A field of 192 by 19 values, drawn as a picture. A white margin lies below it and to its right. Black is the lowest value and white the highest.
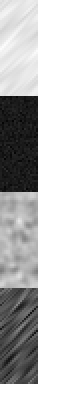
It is made of 4 by 1 panels. Panel 1,1: very high, slanting up to the right, faint in contrast. Panel 2,1: very low, fine-grained, faint in contrast. Panel 3,1: high, blotchy. Panel 4,1: low, slanting up to the right.
